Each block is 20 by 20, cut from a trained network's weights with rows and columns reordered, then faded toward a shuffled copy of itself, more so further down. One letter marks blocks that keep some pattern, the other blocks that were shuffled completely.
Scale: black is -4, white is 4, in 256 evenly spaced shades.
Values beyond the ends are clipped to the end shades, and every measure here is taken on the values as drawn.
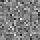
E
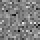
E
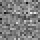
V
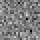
E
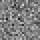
E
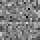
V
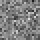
E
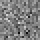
E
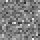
E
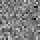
E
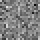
V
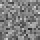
E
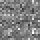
V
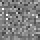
E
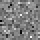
E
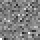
E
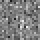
V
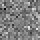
E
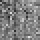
V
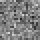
E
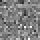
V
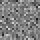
E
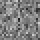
V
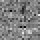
V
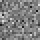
E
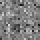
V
